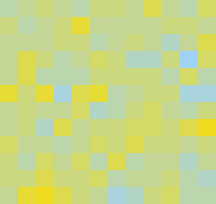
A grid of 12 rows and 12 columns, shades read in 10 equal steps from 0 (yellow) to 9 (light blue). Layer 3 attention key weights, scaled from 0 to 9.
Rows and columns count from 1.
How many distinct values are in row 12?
9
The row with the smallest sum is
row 8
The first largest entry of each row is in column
1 2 10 11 3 4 6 3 4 11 12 7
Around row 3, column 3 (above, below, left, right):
5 4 5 4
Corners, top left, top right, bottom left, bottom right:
6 3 5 6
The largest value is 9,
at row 4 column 11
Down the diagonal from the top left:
6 6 5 6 6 1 6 3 4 5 6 6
